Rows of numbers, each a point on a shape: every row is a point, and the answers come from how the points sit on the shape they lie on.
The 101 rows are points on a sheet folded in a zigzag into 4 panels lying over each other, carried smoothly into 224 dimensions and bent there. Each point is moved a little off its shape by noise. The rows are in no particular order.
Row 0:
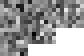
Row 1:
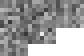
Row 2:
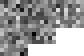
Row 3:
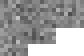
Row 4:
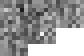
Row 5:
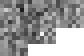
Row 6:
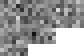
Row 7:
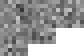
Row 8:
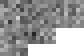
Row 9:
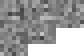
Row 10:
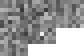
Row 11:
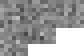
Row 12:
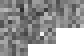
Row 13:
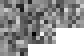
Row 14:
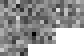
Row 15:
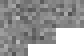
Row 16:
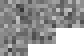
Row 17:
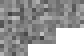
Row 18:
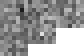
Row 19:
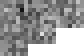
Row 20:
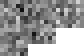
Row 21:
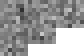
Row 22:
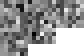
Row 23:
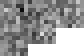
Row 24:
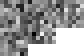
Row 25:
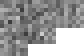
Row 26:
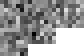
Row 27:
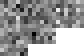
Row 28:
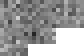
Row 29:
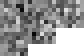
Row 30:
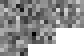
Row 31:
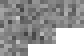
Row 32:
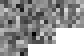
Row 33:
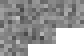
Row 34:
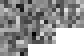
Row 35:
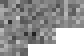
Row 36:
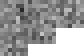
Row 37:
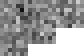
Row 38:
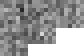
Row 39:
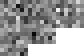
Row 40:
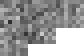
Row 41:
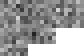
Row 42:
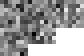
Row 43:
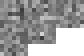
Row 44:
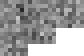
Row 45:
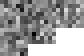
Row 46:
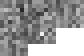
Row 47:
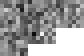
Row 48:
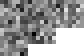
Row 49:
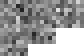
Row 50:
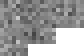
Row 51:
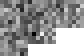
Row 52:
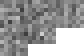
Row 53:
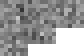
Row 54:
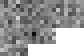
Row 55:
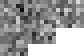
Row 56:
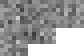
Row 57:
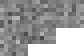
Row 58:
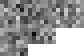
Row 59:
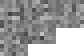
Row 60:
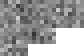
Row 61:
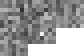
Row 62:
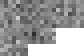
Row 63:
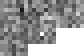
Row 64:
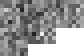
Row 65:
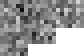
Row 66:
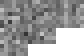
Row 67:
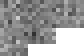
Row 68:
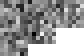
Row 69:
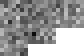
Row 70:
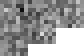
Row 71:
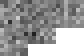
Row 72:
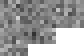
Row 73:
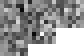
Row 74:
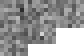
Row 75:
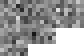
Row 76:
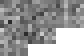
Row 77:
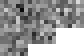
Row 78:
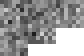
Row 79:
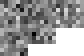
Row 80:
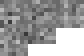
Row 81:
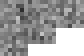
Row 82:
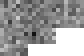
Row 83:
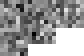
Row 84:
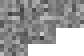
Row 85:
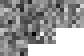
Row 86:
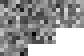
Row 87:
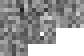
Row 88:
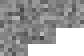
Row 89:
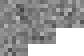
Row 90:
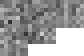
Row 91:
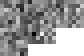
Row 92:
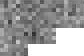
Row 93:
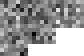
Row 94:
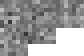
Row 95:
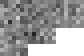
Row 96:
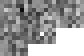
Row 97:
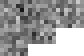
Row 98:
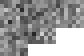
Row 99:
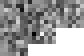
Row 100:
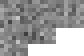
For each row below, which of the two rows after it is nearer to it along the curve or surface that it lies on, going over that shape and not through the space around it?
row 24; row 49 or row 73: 73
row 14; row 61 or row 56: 56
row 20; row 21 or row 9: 21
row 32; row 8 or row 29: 29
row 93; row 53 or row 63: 53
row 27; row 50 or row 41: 41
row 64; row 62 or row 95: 95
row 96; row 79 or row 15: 79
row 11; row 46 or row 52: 52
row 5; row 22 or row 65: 22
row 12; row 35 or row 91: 91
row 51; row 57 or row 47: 47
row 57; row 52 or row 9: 9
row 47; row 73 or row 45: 73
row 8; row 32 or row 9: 9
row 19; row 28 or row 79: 79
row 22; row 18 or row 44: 18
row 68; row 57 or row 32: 32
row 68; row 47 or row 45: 47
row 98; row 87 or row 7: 87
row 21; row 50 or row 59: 59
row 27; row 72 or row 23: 72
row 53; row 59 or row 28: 59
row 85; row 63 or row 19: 63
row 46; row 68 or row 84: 68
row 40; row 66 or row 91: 66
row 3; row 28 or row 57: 28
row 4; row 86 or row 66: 66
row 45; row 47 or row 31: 47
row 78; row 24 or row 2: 24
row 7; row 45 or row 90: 90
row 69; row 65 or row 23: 65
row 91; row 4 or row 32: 4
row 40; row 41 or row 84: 84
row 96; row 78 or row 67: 78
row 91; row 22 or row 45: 22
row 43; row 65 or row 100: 100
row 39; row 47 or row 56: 56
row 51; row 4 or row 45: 4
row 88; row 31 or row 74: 31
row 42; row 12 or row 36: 12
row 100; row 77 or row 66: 66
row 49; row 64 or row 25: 25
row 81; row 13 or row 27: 27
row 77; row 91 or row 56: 56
